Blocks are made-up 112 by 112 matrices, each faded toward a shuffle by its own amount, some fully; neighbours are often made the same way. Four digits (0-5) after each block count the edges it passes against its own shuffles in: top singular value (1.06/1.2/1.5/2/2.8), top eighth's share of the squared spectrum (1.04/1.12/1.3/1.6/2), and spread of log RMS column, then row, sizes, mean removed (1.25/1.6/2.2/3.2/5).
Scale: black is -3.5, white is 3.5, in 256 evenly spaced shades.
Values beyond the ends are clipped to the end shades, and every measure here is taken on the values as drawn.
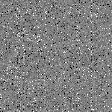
3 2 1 0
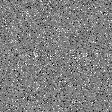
3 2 0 1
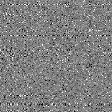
4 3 2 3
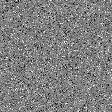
2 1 0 0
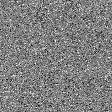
0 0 0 0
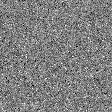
0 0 0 0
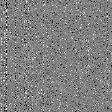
3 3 3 0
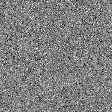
0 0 0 1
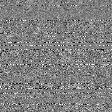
2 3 0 4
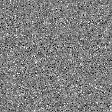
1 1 0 2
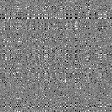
5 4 3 3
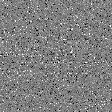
3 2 0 2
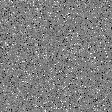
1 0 0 0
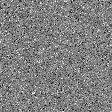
0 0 0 0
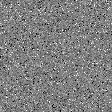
3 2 0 0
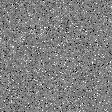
0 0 0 0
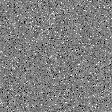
3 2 0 0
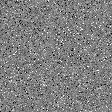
2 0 0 0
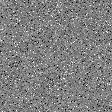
2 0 0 0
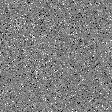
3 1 0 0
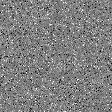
3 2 0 0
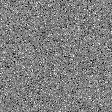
0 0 0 0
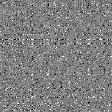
4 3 1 3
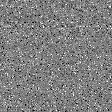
3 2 0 1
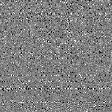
4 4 2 3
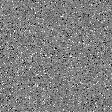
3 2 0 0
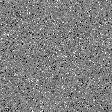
3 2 0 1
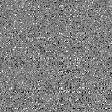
4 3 2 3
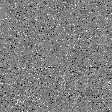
3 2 0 1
